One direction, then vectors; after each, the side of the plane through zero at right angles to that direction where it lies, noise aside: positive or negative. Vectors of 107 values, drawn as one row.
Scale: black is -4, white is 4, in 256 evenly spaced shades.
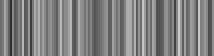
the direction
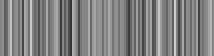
negative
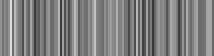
negative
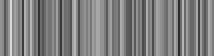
negative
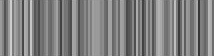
negative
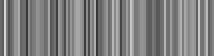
positive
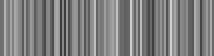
negative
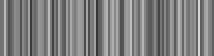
positive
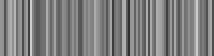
negative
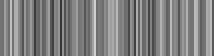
negative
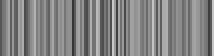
positive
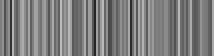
positive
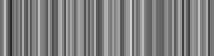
positive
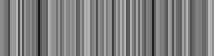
negative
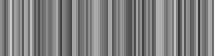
negative
